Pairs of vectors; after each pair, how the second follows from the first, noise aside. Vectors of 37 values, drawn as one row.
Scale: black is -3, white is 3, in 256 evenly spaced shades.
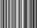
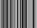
sign-scrambled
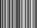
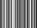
reversed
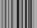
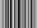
reversed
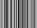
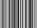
reversed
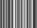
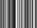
sign-scrambled
